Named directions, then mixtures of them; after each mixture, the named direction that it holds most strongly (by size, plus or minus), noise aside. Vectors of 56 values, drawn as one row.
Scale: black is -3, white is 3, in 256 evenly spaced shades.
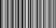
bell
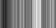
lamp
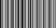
bell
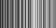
bell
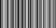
bell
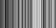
lamp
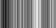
lamp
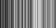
lamp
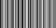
bell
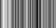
lamp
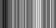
lamp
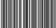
bell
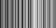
bell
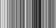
lamp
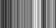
lamp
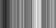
lamp
